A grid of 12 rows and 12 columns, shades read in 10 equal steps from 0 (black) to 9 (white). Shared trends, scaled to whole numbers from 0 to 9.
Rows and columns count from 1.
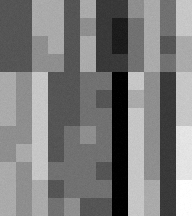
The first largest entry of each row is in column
12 12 4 6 3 3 3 12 12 12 12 12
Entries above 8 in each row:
0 0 0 0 0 0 0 0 0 0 1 1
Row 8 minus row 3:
2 2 2 -3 1 -1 2 -1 3 -1 -1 2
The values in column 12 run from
6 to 9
